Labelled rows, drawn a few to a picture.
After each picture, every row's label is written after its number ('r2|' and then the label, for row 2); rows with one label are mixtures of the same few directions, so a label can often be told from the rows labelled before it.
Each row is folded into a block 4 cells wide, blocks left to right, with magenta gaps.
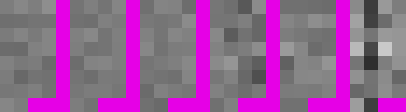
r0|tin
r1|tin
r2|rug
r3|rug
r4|tin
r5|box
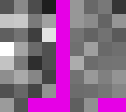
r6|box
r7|tin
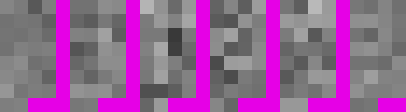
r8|rug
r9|box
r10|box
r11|tin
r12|rug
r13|tin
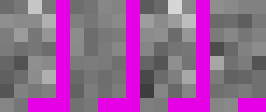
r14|rug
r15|rug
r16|rug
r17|tin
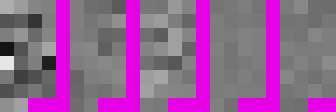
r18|tin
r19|tin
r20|tin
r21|box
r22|rug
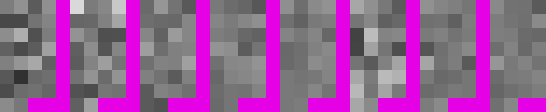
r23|tin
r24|box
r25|rug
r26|tin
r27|box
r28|rug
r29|tin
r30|tin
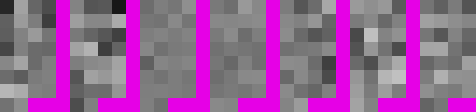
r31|box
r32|tin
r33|tin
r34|rug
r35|rug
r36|rug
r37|tin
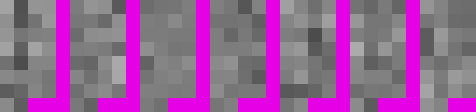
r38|box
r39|rug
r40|tin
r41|rug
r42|box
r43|box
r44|rug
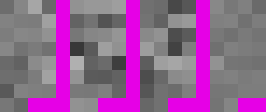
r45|rug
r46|tin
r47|tin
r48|tin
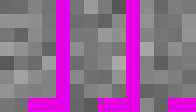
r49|tin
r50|rug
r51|box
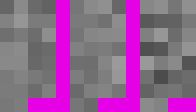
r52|box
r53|rug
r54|tin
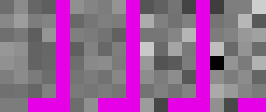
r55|box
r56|box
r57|box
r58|tin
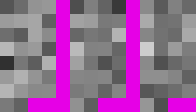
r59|tin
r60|box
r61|box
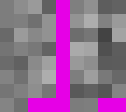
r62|rug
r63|box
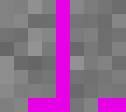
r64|tin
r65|tin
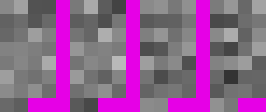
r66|rug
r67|rug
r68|tin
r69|tin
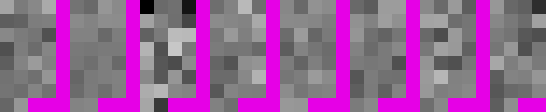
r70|box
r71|rug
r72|box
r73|rug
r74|rug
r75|rug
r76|tin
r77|tin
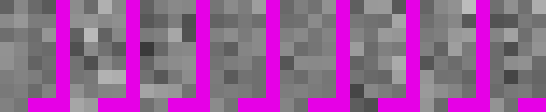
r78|box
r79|rug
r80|box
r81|tin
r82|tin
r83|rug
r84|tin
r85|tin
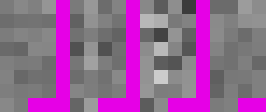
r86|tin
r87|box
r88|tin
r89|rug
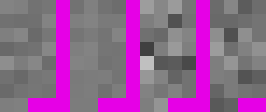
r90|tin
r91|box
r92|tin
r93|rug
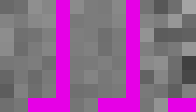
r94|rug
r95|box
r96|rug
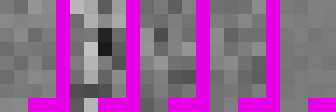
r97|rug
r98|box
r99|rug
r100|rug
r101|rug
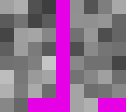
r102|rug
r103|rug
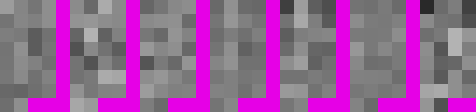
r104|box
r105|rug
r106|tin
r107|box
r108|box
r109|box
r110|box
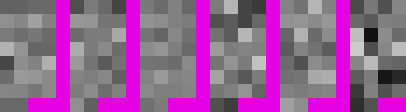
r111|tin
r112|box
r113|tin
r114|rug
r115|rug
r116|rug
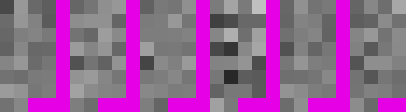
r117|box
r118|tin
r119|tin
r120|tin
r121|box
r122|tin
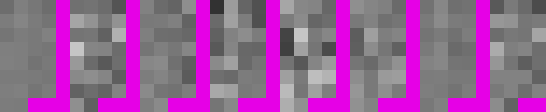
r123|box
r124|box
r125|rug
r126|box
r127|rug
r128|rug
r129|box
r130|box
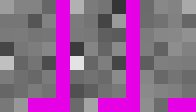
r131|tin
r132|tin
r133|tin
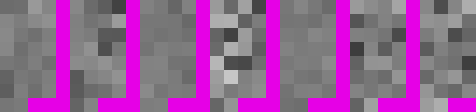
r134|rug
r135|tin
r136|rug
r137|tin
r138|rug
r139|box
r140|rug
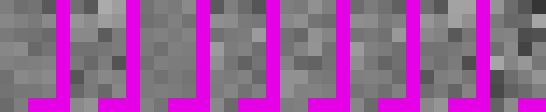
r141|tin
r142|rug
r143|tin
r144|box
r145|tin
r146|box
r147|rug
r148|tin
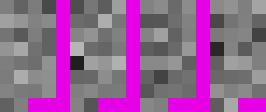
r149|tin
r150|tin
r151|tin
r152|box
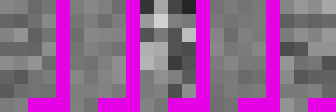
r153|tin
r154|rug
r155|box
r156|rug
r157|tin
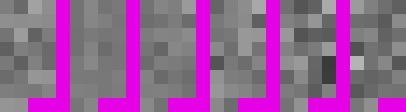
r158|rug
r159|box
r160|tin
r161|tin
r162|rug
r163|tin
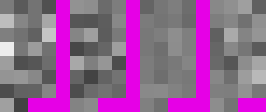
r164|box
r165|tin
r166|box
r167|rug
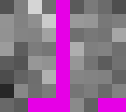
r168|rug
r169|box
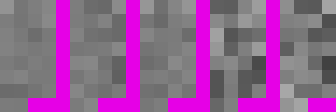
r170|box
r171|rug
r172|box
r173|rug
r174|rug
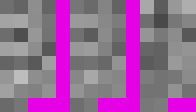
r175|tin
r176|tin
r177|box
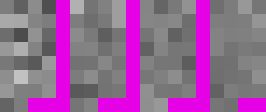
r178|tin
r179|box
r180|rug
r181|rug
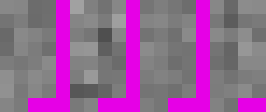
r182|rug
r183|box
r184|box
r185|box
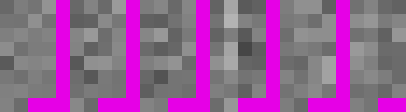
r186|tin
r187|tin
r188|tin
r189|box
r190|rug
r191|box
